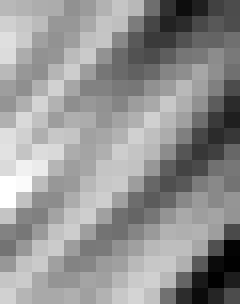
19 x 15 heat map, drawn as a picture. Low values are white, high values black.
There is an overall slope up to the right. The ninth with the lowest average is the middle left. Values change most from cell to cell in the bottom right. There are no lone odd cells.
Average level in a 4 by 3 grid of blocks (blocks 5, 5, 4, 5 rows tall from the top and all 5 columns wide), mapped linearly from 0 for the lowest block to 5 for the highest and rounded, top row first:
1 3 5 | 0 1 4 | 0 1 3 | 1 1 5
